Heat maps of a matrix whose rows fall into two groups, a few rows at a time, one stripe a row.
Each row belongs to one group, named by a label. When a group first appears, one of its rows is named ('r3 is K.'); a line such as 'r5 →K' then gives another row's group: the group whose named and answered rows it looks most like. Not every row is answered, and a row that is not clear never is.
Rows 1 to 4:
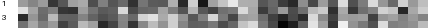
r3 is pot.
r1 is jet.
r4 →pot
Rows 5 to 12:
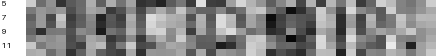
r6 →pot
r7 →pot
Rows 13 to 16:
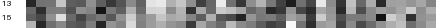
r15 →pot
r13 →pot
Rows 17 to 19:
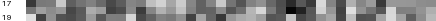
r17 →pot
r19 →jet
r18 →pot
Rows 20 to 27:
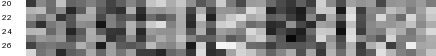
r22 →jet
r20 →pot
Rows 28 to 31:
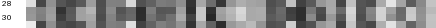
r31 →jet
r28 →jet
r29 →jet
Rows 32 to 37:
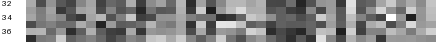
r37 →pot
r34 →pot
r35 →jet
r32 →jet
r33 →jet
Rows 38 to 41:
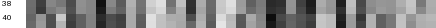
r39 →jet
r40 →pot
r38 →jet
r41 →pot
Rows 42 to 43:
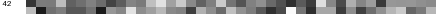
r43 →jet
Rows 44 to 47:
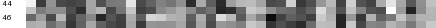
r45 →pot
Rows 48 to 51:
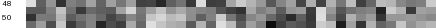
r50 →pot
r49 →pot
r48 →jet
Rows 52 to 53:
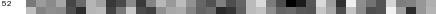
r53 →pot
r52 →pot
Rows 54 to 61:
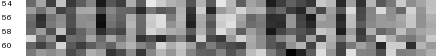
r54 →pot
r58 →pot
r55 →jet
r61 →pot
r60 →pot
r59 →jet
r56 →jet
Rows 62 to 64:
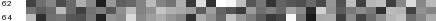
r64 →jet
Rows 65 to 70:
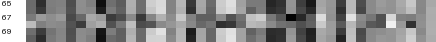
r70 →jet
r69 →jet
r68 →pot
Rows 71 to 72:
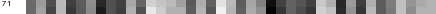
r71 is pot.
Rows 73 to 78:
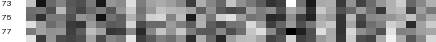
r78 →jet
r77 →pot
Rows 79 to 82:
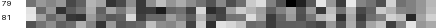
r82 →jet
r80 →jet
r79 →pot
